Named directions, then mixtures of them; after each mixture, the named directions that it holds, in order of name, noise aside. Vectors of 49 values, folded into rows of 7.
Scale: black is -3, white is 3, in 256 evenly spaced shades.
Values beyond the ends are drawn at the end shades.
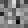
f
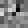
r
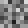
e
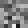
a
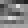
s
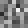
e, f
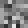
a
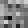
a, s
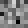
f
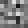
f, s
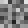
e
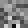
a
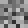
a, e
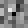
e, r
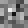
e, r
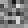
f, s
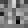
f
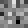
f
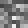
a, s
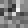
r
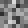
a, f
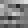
s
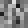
e, f
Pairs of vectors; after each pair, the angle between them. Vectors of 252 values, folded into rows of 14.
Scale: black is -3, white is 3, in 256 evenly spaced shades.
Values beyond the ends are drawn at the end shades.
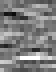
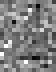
partly opposed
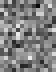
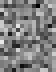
nearly parallel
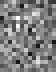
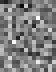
partly aligned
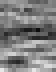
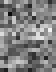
partly opposed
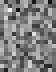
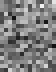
orthogonal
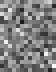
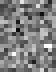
partly opposed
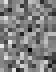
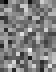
nearly opposite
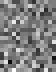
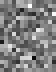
partly aligned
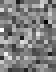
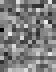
nearly opposite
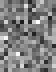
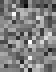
orthogonal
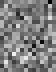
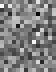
partly opposed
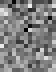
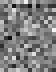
partly opposed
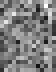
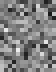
partly opposed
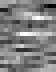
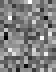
orthogonal
